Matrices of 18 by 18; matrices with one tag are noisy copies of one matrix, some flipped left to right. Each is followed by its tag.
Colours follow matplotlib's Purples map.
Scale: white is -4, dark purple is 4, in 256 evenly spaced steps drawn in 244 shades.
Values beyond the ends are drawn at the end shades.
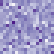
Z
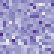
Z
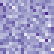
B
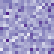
B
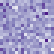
B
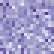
B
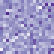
B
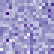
B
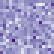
Z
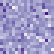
B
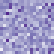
B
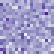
B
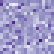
Z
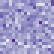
Z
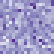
Z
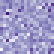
B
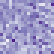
Z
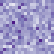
Z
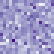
Z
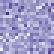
B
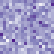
Z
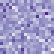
B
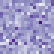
Z
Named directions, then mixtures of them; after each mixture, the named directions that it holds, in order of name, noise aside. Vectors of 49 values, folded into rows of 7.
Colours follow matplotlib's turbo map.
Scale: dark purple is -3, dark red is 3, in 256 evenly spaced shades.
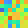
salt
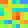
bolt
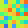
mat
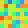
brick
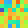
salt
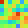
bolt, salt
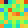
mat, salt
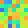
salt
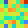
bolt, mat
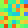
mat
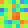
bolt, salt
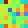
mat, salt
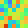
mat, salt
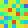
mat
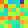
bolt, brick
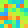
bolt, brick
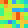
bolt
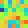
bolt, mat, salt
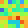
bolt, brick, salt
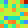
bolt, mat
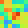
bolt, mat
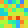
bolt, brick, salt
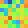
brick, salt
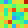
bolt, brick, mat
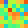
mat, salt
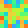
brick, mat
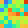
mat, salt
